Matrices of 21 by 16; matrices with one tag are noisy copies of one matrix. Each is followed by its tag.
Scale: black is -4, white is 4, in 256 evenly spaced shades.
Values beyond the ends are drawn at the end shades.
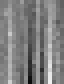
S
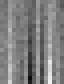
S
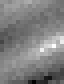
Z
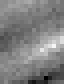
Z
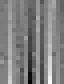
S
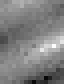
Z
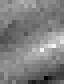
Z
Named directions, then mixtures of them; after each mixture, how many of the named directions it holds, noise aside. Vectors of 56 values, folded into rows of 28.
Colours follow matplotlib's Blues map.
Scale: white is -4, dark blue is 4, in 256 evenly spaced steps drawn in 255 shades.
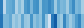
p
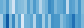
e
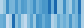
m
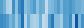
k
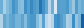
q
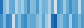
two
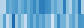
two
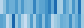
one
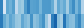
one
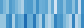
three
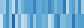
three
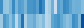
two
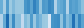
three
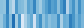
two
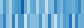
three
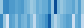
three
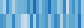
three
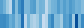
one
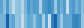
two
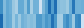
two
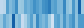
three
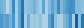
one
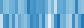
two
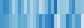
one
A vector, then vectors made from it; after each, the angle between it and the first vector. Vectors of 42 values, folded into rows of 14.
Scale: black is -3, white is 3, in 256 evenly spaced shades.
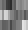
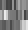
nearly parallel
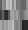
nearly opposite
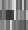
partly opposed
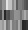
nearly opposite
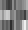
nearly parallel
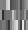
orthogonal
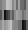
nearly opposite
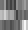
nearly parallel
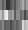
nearly parallel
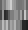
nearly opposite
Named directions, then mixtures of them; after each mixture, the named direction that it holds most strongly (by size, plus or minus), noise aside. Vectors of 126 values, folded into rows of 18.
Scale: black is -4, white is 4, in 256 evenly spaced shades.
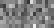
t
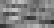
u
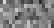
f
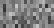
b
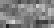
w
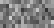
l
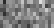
f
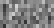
b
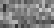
b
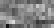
w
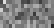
f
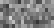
l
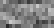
w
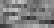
u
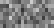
l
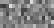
l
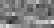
w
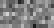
t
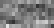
w
